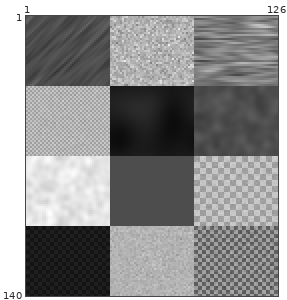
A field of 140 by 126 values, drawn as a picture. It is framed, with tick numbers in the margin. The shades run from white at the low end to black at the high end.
It is made of 4 by 3 panels. Panel 1,1: high, slanting up to the right, faint in contrast. Panel 1,2: low, fine-grained. Panel 1,3: middling, streaked across. Panel 2,1: low, checkered. Panel 2,2: very high, smooth, faint in contrast. Panel 2,3: high, blotchy, faint in contrast. Panel 3,1: very low, blotchy, faint in contrast. Panel 3,2: high, flat. Panel 3,3: low, checkered. Panel 4,1: very high, checkered, faint in contrast. Panel 4,2: low, fine-grained, faint in contrast. Panel 4,3: middling, checkered, strong in contrast.
